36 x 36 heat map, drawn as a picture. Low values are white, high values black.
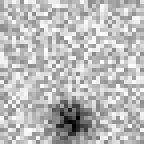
No regular stripes run through it. The bottom middle is the ninth with the highest average. One bump rises in the bottom middle. No row or column stands out.
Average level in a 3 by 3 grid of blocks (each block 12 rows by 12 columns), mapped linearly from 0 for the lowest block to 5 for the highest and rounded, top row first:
0 0 0 | 0 0 0 | 0 5 1
